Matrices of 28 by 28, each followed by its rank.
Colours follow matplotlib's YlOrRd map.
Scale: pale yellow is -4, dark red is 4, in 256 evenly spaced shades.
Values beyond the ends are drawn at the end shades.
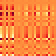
one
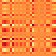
one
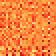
five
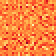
five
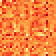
five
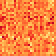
five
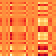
one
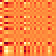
one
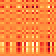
one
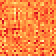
five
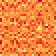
five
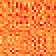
five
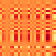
one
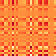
one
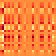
one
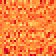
five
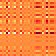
one
